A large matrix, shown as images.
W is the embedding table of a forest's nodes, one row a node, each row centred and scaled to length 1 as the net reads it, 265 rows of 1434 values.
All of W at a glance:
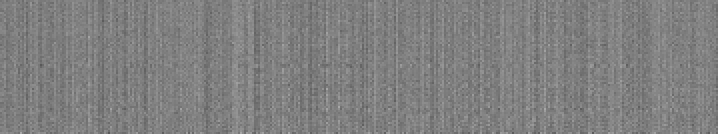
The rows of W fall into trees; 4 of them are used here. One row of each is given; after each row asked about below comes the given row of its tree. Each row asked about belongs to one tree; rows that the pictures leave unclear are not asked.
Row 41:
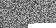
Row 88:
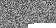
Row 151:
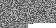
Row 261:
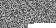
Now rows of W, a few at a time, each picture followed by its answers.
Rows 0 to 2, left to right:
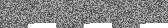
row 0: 41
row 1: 151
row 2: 261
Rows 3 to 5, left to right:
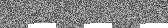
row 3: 88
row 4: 151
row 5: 151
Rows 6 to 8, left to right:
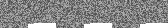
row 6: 151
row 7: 88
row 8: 151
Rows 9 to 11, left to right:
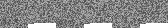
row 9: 41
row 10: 41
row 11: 151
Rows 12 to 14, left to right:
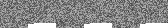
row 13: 41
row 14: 151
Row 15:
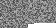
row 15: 88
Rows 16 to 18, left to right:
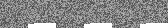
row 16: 41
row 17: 41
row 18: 151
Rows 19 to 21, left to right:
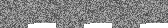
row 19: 88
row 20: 151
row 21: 88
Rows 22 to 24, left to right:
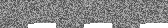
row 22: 41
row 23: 88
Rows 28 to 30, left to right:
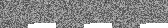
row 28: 41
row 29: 88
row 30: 88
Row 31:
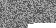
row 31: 151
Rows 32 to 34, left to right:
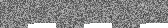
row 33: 151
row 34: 88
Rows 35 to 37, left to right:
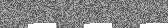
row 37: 88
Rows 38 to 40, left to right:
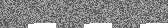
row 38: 41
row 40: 88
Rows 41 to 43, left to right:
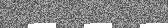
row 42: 88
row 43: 88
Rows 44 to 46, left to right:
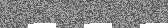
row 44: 151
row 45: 151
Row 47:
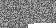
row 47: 88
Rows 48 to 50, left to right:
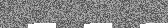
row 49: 41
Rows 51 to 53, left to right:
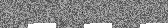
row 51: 151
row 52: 41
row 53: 88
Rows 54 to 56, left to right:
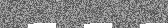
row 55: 151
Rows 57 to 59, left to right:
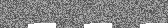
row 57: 88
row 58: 41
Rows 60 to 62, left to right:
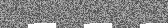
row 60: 88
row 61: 151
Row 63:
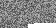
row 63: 41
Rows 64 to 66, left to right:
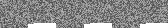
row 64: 151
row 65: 88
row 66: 151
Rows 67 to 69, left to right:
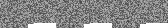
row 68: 151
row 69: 88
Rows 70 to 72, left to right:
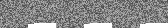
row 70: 88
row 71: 151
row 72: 151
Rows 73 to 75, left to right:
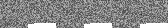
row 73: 41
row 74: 88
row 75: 88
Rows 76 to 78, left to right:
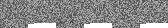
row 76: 88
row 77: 41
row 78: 88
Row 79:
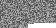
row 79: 151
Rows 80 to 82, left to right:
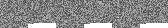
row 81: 88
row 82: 151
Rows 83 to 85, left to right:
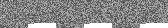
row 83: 88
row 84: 151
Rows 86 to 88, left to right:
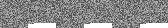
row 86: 151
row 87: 41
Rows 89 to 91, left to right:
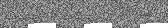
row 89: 88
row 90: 88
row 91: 88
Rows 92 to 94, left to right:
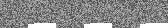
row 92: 88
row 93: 88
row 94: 151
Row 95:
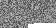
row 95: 151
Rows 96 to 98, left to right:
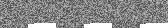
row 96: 88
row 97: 88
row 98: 41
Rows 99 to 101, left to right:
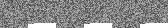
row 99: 151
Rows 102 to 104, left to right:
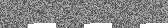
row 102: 151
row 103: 88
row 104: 41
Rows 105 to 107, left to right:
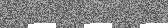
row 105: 88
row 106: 88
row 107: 151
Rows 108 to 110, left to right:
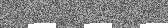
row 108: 88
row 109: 41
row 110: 151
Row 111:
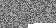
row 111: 151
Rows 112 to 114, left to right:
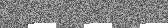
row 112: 41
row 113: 151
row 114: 151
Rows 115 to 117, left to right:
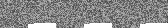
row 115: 41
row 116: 151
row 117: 151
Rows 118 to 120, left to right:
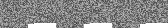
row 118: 88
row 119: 151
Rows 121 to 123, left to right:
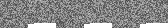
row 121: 88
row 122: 41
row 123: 88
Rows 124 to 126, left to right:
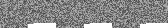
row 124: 151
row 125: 41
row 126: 88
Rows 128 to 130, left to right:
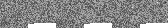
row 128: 41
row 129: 41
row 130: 41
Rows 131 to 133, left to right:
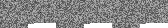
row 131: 41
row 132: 41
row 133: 151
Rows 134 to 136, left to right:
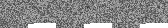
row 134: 41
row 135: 41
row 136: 151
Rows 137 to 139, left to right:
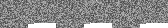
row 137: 88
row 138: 88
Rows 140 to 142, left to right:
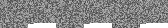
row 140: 151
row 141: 151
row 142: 88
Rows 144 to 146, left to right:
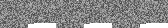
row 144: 88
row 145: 151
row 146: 88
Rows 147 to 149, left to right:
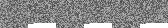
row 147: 151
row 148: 151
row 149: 151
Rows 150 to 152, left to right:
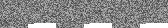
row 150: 41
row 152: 151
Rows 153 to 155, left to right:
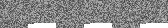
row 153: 41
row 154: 88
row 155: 151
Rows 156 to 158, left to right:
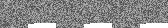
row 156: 41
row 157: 88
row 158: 151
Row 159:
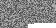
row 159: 88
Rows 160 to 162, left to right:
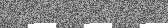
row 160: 41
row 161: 151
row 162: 151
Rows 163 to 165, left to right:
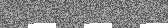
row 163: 151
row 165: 88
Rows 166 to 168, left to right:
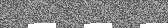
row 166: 88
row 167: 88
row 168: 88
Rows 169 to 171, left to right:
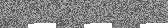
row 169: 41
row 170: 41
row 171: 41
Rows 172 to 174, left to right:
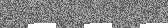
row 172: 88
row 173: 41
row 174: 151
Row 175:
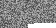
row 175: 41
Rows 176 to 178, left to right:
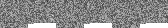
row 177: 151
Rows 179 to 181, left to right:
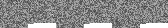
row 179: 151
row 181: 41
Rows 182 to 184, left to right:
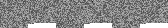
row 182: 151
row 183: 41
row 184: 151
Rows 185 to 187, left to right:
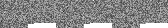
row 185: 41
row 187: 151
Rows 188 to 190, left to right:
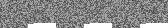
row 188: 151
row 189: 151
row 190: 151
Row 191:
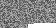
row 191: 151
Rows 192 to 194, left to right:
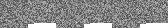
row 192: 88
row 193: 88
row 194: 88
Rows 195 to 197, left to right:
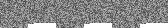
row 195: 151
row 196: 151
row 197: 151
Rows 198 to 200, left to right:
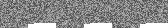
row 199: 88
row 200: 151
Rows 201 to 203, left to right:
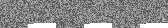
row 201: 151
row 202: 41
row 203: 151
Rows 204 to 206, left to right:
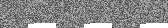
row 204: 88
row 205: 151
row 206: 88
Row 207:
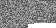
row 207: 88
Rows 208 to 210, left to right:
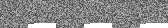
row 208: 88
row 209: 88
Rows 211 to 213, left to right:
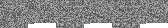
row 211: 41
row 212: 88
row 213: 88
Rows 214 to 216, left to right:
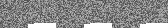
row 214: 41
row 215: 88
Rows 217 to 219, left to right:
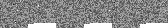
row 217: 151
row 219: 151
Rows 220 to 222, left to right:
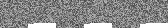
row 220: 151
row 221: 41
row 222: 151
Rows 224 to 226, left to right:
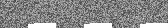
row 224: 41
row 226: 261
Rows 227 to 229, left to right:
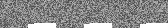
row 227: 41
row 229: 88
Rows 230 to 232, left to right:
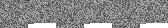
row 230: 41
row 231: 41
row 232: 88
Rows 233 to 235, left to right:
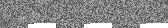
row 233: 41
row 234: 88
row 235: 88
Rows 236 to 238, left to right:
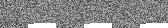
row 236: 41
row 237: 151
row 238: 88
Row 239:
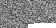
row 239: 88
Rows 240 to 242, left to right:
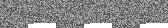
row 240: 88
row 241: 41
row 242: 88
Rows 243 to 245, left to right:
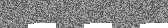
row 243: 88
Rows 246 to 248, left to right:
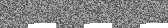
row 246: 88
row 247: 151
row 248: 88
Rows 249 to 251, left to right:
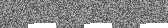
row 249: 41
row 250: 88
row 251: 88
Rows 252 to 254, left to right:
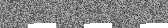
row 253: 151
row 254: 41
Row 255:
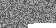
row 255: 151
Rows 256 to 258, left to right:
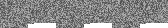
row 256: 151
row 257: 88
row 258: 151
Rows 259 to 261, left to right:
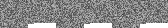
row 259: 88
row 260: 41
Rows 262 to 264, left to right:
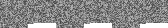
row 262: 151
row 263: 151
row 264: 151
